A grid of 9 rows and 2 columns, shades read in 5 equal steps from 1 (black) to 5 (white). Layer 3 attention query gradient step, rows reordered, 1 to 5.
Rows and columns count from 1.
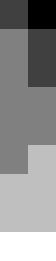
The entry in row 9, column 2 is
5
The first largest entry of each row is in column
1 1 1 1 1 2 1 1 1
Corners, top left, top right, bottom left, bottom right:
2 1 5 5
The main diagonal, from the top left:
2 2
